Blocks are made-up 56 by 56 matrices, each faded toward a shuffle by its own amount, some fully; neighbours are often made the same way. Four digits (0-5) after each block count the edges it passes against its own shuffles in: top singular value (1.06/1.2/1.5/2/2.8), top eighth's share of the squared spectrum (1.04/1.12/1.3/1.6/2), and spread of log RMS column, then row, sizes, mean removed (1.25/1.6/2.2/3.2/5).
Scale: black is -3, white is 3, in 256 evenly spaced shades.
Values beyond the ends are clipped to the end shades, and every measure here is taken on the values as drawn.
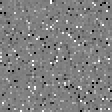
0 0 0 1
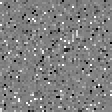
0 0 0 0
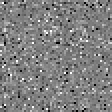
1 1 0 0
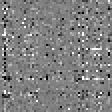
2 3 3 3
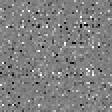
1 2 1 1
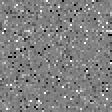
0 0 0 0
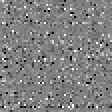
2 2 1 2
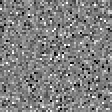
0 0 0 0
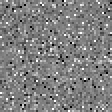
2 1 0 0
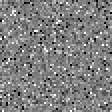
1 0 0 0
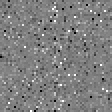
2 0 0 0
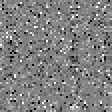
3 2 1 1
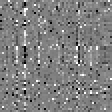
4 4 2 1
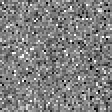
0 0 0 0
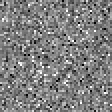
1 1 0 0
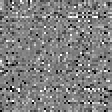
3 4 2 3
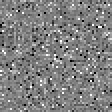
0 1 0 0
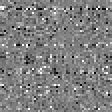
4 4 1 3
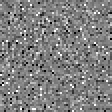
2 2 0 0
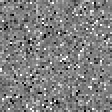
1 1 0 0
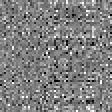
4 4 2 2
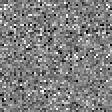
0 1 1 2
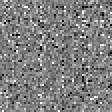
1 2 2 2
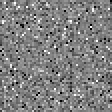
1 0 0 0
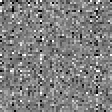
2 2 3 2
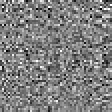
4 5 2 3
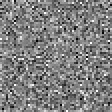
3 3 1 1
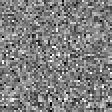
2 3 1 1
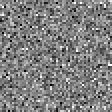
2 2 0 1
